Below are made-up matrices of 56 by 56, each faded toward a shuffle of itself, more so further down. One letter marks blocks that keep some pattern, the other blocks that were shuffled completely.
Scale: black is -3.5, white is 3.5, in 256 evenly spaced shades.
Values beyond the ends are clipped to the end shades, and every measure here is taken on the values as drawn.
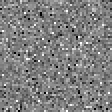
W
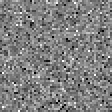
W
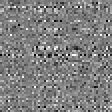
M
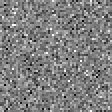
W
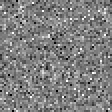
W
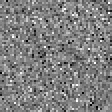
W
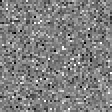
W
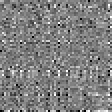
M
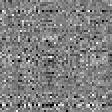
M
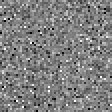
W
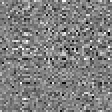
M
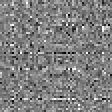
M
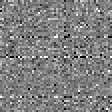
M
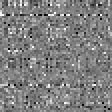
M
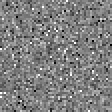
W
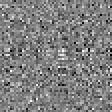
M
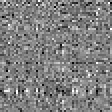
M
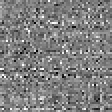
M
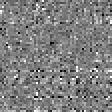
M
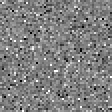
W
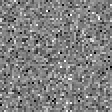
W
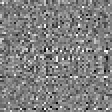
M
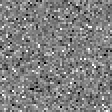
W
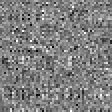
M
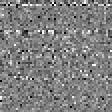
M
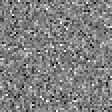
W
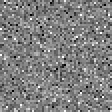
W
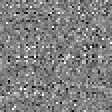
M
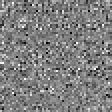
M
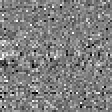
M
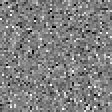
W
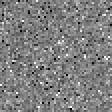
W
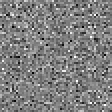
M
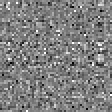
M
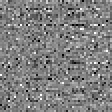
M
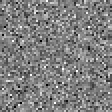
W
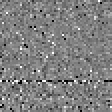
M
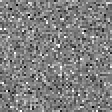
W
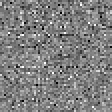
M
